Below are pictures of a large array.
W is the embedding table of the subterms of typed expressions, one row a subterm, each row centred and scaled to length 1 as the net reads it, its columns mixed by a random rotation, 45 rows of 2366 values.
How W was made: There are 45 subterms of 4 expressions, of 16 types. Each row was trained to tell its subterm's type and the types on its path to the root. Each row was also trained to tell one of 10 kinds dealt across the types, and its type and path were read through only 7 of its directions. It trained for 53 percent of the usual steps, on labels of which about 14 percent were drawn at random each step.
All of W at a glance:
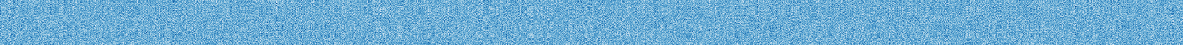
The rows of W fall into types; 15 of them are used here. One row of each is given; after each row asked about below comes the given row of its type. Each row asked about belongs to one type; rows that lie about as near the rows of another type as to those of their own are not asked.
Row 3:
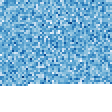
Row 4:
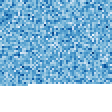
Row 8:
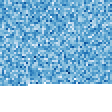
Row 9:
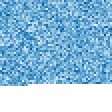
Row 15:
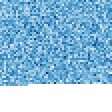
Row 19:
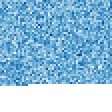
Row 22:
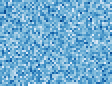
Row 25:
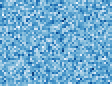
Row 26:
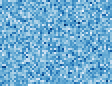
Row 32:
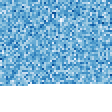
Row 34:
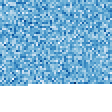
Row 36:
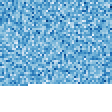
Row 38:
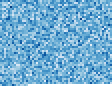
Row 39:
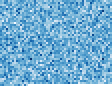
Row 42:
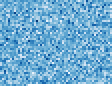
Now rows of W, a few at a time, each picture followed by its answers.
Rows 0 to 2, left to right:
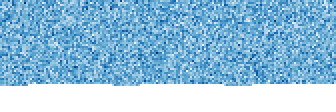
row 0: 36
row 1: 25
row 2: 25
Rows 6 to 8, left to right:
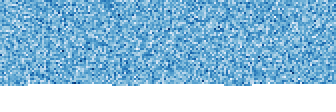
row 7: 4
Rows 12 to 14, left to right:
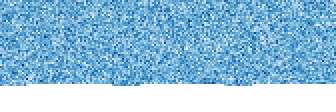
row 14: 9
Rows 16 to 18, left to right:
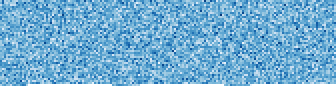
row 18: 42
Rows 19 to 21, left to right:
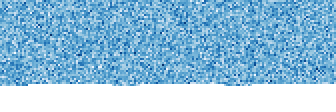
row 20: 42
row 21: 38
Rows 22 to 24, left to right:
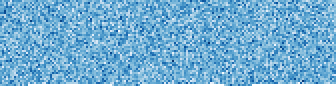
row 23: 15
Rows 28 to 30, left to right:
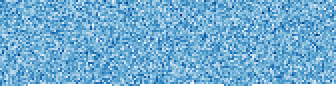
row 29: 3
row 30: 26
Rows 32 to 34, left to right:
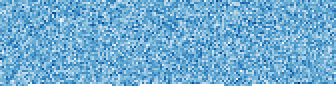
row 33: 8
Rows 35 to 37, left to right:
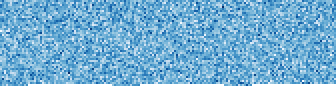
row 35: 8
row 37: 19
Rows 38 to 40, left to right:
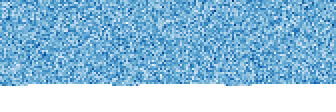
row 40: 25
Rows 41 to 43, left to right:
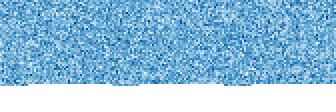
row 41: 19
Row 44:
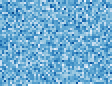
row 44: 4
